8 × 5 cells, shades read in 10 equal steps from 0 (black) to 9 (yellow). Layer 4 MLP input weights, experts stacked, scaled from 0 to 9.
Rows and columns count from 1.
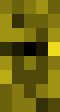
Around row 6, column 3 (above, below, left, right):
5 3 3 3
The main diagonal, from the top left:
5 2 5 1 5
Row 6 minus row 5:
1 0 -2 0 1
